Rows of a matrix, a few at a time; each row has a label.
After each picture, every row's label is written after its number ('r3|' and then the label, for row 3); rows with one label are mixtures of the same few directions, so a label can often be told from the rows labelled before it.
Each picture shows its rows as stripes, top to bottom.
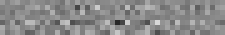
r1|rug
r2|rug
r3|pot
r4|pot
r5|pot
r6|rug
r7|pot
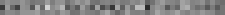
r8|rug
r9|rug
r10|pot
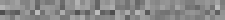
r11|rug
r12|rug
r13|rug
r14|pot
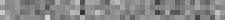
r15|pot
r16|rug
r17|pot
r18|rug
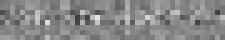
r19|pot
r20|pot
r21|pot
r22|rug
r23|rug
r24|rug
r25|pot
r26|rug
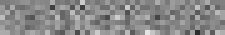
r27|pot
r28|pot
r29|pot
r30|pot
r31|rug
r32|pot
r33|rug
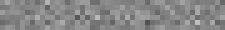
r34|rug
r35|rug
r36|pot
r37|rug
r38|rug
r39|rug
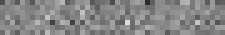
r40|rug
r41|rug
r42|pot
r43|rug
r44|pot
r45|rug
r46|rug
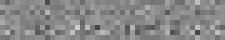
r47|rug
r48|rug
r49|rug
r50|rug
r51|pot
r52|rug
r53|pot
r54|rug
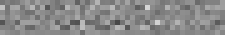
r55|rug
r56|rug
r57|pot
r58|rug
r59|pot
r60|pot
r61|pot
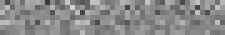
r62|rug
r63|pot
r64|pot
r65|pot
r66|rug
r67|pot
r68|pot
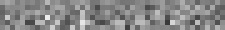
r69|rug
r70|rug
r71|pot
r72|rug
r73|pot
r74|pot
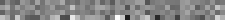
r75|rug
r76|pot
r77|rug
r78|pot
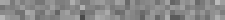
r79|pot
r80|pot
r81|pot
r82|pot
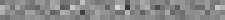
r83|pot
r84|pot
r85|pot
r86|rug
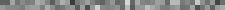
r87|pot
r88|rug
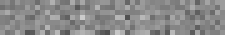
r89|pot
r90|rug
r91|rug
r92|pot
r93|pot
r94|rug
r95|pot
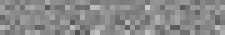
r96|rug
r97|rug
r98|rug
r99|pot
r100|pot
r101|pot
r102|rug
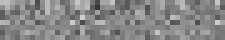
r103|rug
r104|rug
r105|rug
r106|pot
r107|pot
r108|pot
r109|pot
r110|rug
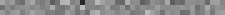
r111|pot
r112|pot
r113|rug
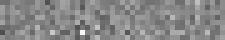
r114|rug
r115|pot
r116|rug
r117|pot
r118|pot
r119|rug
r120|pot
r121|rug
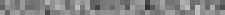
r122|rug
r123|rug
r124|rug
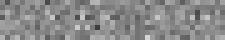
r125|rug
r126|rug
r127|rug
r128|pot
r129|rug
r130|rug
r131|pot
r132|rug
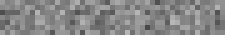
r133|pot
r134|pot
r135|rug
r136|pot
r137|pot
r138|rug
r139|pot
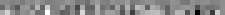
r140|rug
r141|rug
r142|rug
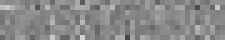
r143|pot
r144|rug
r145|pot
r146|pot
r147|pot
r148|rug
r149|rug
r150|pot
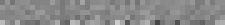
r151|pot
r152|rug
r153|pot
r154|rug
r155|pot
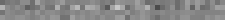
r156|rug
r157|pot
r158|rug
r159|pot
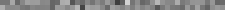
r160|pot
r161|pot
